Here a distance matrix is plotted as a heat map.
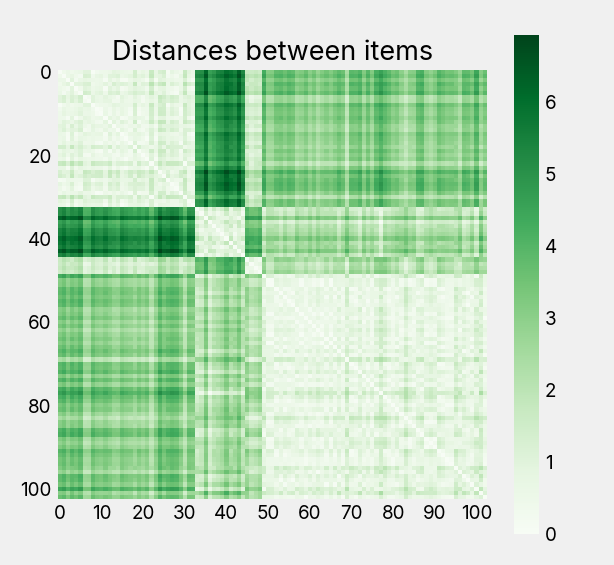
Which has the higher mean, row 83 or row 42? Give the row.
42
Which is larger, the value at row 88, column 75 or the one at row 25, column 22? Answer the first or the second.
the second
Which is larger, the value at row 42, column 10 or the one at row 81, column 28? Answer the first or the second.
the first
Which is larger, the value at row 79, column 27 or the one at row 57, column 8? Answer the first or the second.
the first
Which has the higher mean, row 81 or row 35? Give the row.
35
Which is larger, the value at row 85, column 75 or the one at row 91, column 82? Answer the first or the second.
the second
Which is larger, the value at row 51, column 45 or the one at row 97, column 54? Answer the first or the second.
the first
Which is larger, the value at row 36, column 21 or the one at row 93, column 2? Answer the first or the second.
the first
